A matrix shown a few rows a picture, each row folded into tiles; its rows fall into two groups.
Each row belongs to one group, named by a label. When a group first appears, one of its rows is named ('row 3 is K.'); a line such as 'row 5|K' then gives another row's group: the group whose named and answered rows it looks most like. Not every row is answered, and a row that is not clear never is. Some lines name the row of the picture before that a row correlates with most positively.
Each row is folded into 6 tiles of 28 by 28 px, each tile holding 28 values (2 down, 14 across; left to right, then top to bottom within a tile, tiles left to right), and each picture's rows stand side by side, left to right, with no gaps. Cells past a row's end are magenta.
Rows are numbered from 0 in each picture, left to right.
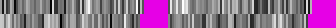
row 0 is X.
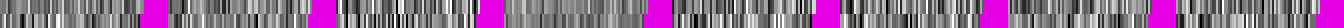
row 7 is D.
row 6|X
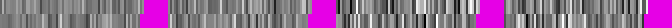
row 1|X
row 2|X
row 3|D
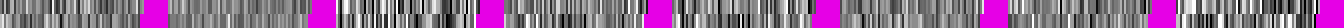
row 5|D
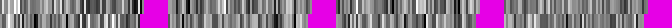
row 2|X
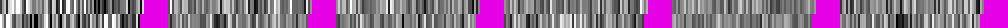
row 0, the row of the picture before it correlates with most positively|0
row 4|X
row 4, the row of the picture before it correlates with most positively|2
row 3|D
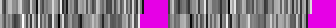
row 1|D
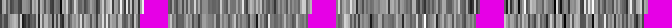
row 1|X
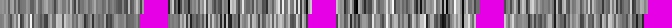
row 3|X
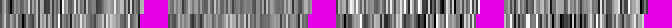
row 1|D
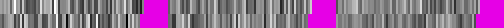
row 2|X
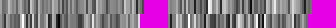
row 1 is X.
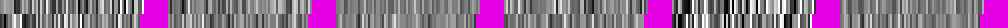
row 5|D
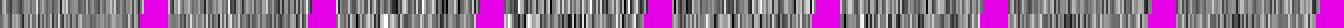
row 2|X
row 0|D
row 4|X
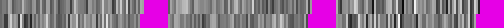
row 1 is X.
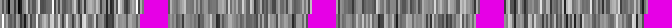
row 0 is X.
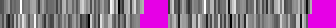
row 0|X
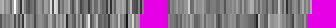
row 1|X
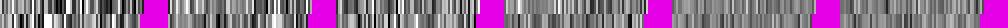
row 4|X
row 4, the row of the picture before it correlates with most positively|1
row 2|D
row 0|X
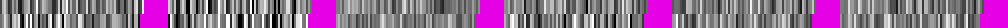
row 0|D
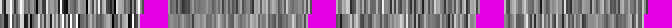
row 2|D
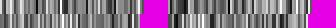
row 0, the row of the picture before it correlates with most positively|0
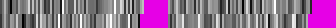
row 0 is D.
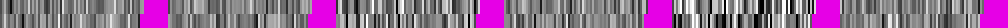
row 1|X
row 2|D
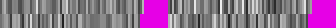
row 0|D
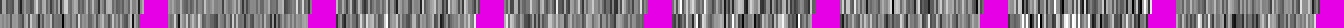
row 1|D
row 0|D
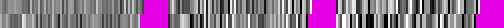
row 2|X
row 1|D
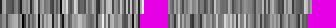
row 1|D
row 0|D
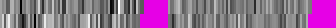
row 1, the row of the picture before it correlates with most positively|1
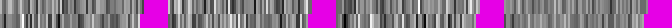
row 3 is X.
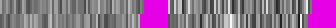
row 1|D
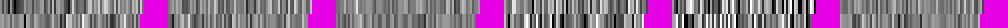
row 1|D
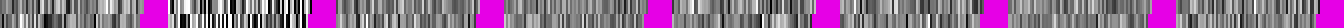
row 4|X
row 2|D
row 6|X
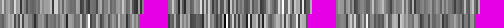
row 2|D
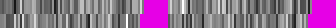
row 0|X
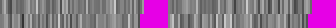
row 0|D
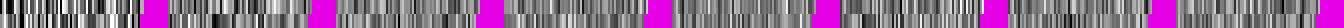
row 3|D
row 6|D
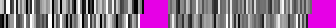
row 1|D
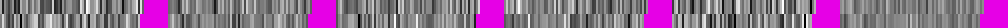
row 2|D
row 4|D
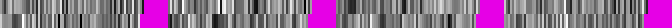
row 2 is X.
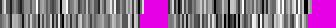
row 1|D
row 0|D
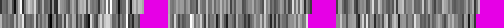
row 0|X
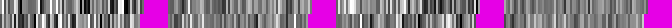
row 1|X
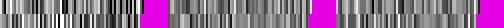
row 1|D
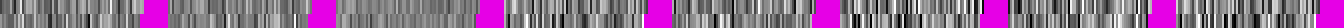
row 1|X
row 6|D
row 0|X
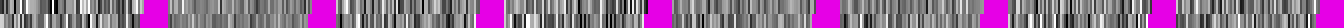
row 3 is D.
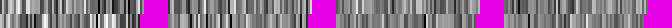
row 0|X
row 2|X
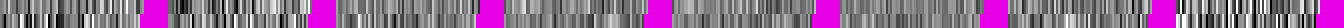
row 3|X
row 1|X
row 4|X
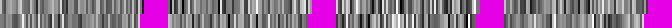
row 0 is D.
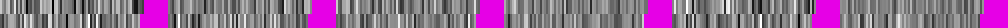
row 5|D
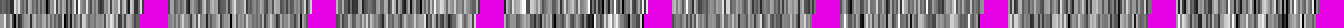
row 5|D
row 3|X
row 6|X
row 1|D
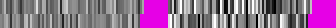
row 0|D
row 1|X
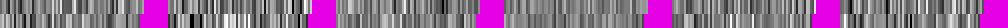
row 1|D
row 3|X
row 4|D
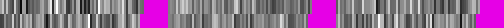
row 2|X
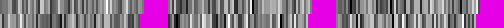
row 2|X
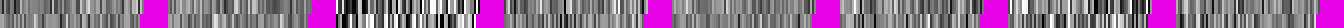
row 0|X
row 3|D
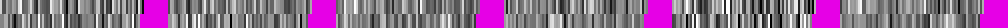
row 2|X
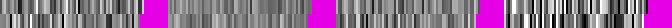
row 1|X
